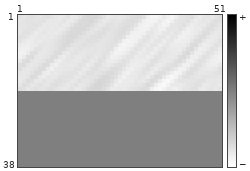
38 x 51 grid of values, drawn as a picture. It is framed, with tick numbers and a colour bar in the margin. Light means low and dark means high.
The table splits into 2 rows of 1 panel. Panel 1,1: very low, slanting up to the right, faint in contrast. Panel 2,1: middling, flat.
